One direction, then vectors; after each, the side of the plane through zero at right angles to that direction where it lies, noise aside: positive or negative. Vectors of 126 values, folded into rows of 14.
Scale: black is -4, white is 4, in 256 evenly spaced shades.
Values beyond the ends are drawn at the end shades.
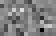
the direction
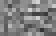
positive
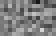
negative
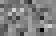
positive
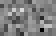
positive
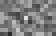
negative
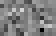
positive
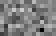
positive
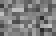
positive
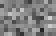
positive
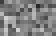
negative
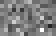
negative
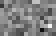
positive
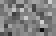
positive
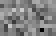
positive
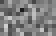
negative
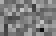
positive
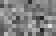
positive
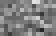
positive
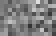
negative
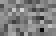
positive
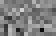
positive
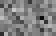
positive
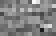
positive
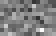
negative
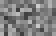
positive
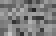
positive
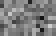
positive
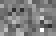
negative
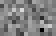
positive
